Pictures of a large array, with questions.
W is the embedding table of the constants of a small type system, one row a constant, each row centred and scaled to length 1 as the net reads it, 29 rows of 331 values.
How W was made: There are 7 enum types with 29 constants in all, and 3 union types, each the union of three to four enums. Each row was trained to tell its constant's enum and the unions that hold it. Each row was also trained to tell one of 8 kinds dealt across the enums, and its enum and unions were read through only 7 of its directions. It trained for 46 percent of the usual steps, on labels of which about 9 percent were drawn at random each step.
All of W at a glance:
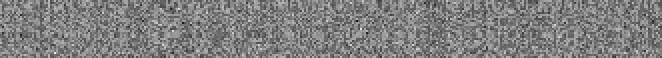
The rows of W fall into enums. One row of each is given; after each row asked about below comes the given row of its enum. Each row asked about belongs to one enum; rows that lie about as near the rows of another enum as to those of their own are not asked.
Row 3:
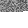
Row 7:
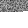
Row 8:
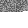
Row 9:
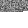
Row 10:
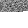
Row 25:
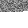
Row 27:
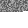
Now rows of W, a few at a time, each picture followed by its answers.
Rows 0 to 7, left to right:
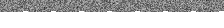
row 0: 7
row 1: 9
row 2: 27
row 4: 3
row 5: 25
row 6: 8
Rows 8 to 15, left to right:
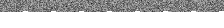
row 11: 27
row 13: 25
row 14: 3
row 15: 9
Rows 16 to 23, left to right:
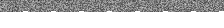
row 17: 7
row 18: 7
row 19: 8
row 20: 3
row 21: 27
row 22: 9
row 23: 27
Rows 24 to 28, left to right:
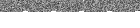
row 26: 10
